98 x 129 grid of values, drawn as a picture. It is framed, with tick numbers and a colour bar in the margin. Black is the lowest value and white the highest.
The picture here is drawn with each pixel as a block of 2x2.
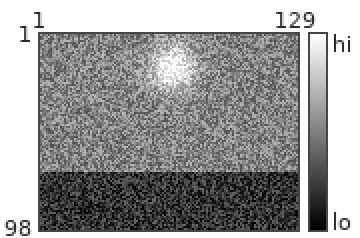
No regular stripes run through it. One bump rises in the top middle. A horizontal seam about 70% of the way down splits the table, and the top part is higher. The top middle is the ninth with the highest average.
